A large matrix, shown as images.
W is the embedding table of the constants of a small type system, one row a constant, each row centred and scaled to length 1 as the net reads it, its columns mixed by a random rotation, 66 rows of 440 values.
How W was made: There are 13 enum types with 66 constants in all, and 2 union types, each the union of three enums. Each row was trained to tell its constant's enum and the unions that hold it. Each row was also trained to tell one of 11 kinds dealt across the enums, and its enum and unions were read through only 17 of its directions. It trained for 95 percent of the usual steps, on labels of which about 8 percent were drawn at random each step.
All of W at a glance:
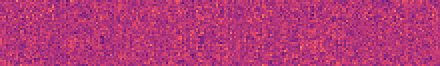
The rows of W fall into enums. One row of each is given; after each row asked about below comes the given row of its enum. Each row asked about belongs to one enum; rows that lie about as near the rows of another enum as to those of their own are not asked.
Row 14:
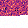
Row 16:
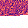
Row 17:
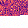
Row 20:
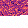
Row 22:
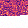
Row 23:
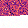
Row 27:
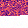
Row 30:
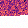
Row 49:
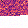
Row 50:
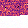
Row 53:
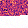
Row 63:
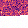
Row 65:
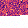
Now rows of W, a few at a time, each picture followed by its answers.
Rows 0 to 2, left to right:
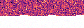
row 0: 65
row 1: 50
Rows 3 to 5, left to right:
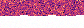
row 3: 23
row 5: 16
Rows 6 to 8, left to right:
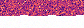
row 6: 63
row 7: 65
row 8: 22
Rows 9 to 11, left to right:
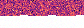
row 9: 20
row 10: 22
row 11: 30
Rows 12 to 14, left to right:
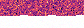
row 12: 17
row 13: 50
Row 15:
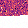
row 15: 63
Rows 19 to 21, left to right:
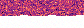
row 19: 20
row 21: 16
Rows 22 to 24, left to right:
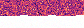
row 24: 65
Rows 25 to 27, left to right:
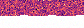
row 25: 30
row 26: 14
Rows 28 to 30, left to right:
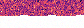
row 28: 17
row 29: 49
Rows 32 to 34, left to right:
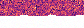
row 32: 20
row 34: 14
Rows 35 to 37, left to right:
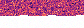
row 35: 53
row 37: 27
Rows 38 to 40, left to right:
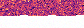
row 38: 23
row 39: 30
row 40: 16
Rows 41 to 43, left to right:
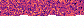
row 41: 50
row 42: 65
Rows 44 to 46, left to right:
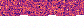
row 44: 16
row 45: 49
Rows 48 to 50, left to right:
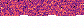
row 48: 30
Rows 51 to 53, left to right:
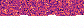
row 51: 27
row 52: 20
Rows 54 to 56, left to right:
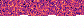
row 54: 14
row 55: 65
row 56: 30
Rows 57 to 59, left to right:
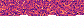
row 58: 14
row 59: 14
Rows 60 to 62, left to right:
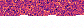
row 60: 53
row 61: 20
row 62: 16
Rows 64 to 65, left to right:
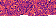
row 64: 17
